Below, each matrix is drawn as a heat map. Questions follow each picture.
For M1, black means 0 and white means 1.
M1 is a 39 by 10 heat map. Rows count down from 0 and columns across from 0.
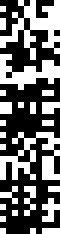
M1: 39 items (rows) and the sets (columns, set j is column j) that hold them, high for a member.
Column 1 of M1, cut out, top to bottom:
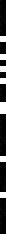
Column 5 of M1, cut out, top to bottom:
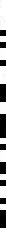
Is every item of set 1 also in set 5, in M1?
yes
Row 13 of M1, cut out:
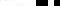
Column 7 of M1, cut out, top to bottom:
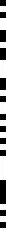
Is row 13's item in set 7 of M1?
no
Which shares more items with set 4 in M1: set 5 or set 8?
set 8
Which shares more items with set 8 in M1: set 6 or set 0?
set 0
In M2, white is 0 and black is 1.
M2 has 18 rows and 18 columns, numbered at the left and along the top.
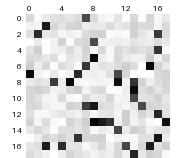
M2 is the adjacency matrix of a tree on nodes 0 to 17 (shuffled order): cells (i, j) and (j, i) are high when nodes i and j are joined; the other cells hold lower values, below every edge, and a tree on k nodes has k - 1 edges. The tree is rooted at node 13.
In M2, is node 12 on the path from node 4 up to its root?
no
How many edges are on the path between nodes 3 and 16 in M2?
6
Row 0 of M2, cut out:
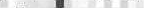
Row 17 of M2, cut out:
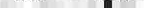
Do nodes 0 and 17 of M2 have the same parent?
no
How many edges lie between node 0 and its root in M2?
4
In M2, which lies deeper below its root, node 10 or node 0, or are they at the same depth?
node 0
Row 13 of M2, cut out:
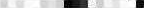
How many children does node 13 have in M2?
4
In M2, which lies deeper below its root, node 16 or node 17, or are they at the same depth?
node 16
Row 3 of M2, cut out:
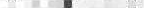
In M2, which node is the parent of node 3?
8
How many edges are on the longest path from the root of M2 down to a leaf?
8
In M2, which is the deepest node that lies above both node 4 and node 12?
16
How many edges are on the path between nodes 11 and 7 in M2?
1
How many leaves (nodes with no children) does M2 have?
10
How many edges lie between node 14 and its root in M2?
3
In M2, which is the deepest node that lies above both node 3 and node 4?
8
